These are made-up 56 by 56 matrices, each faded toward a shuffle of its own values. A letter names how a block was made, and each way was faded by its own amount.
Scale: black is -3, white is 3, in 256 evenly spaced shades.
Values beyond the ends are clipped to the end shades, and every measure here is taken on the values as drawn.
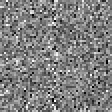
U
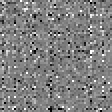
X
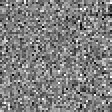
U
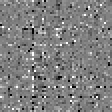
X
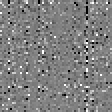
X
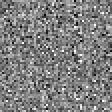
U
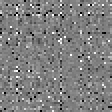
X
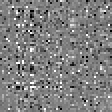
X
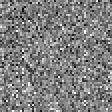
U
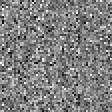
U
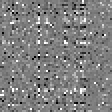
X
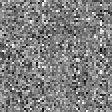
U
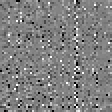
X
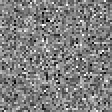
U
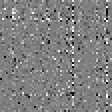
X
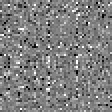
X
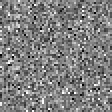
U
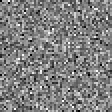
U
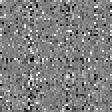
X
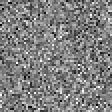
U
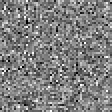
U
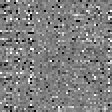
X
